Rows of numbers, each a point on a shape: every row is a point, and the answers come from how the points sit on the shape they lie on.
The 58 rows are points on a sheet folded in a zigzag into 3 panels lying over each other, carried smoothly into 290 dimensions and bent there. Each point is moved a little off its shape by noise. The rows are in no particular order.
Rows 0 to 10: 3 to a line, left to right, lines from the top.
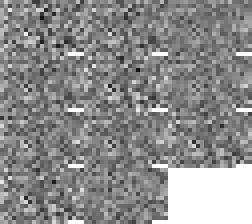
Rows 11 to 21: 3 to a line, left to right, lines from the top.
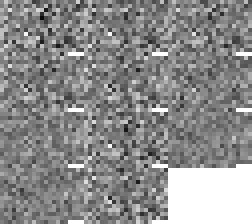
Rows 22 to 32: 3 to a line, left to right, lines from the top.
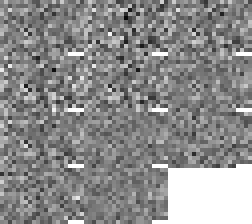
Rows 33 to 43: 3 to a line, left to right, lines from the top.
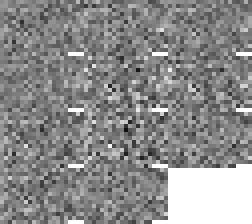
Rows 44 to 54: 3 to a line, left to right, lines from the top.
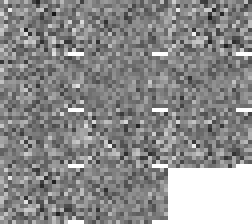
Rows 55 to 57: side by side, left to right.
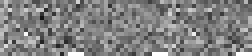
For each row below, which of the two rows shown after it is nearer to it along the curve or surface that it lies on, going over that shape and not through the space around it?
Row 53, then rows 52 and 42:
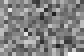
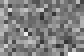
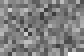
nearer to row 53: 42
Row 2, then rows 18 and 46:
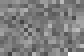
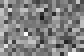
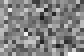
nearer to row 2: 46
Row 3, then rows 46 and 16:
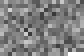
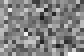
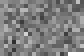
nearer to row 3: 46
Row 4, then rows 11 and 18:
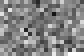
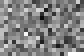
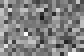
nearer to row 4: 11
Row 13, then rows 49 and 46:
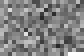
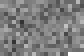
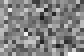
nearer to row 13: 46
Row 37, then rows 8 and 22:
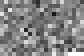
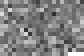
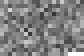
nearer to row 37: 22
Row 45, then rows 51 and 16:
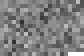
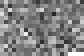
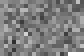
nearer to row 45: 16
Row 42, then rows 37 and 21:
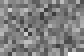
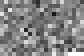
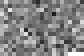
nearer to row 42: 37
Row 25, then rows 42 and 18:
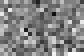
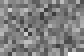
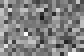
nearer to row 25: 42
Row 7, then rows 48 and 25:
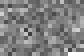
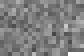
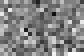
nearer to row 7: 25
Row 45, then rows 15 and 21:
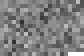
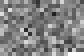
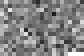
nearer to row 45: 15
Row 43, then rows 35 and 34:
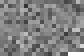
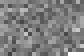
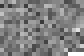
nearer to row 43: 34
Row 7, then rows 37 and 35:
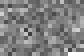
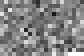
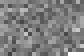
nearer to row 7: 35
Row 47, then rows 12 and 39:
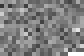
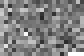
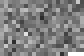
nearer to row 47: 12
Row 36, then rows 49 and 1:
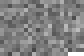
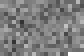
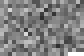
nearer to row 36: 49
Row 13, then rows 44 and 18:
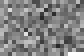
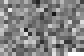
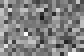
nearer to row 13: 44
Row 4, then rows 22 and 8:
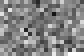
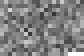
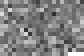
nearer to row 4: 22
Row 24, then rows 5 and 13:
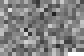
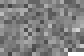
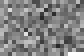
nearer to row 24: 13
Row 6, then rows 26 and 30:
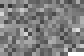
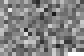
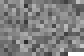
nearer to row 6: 30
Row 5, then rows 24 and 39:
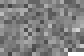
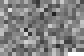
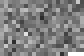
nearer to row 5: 39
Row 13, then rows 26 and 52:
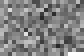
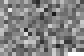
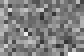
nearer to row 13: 26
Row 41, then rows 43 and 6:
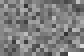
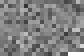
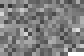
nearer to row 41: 43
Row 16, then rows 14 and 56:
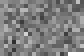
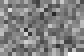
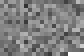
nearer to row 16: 56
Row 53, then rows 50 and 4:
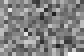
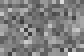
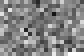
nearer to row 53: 4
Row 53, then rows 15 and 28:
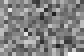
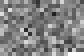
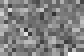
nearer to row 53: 15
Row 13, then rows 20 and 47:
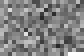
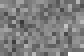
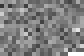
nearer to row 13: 20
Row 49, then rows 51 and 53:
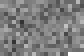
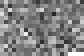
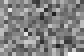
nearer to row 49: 53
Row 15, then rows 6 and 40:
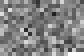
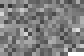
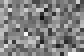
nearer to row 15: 40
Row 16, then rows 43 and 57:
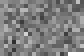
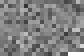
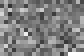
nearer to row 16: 43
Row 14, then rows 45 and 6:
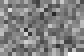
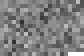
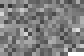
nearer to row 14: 45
